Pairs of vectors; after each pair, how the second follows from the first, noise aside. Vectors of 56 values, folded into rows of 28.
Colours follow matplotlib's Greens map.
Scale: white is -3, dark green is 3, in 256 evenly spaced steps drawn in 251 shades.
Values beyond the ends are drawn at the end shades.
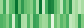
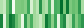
wrapped around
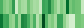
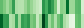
copied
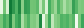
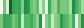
copied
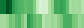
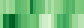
wrapped around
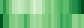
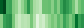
wrapped around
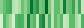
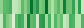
copied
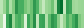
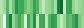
copied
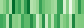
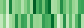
wrapped around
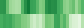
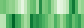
wrapped around
